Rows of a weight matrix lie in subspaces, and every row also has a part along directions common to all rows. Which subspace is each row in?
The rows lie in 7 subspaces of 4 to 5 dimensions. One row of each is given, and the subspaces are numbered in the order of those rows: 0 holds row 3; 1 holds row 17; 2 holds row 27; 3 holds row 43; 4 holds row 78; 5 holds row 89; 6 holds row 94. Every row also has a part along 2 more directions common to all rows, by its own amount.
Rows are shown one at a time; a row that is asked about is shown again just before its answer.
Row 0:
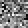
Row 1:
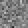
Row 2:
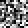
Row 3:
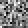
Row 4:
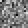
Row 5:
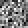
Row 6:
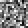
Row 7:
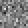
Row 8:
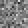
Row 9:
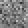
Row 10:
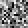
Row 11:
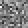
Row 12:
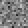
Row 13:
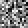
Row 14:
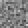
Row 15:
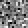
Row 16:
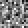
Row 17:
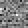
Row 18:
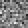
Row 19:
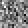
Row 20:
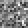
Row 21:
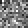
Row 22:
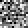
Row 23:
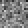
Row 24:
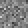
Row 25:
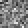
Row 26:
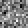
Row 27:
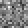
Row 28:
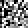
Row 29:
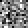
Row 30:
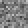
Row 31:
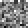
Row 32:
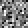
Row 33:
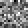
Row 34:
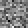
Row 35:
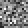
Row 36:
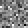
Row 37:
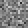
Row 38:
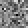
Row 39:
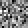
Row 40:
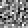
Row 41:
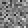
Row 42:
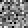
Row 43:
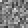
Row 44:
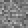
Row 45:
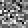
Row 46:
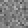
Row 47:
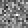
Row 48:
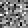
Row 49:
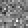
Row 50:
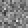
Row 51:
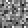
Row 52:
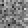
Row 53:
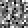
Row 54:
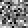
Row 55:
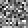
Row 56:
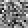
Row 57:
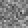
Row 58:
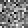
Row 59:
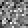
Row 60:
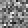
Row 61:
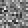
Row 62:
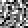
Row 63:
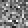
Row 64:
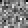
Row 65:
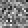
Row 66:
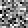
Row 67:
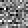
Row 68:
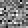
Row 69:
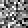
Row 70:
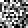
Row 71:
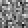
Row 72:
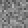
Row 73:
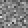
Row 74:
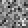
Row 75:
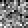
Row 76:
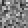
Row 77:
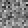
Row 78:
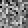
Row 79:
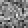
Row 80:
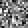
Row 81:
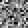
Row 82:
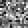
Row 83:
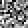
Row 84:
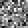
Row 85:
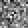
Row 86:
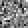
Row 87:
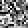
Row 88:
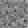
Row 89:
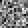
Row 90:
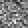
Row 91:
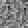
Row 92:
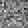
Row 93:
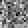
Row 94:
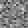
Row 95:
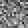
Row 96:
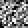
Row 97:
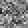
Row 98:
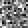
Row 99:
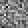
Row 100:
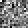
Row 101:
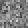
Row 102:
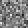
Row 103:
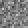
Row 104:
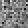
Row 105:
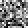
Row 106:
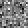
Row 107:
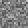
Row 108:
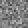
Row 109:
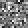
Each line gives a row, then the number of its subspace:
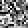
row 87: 4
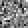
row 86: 2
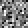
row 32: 4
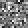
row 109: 2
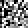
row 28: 2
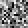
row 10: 3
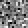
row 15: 2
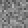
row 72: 3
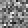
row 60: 0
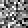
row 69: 2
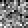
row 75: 5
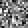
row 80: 4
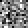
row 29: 4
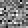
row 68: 1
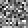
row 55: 0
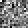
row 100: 3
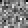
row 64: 3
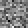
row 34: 6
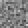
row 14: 5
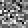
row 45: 4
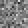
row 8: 2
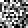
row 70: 6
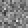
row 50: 1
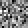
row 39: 4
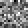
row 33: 5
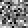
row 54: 0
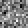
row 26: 1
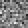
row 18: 6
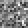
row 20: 5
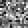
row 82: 3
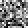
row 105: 1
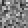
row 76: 1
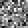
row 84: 4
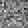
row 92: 2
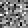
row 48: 0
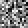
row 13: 3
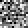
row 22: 6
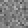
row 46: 2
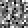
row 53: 3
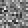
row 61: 1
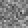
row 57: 2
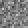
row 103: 2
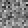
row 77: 0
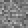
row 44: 6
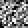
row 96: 0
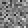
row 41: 6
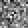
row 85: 6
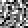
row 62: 5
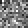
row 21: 1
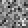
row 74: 5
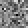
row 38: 2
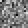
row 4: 3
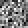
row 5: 4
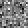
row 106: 6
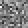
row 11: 4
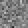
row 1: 6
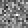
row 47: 3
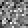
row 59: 0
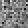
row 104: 6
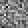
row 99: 0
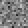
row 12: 5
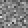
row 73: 0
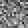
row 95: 1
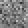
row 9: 2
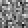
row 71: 2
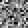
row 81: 3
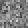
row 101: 1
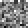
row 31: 5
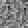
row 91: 5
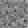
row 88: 0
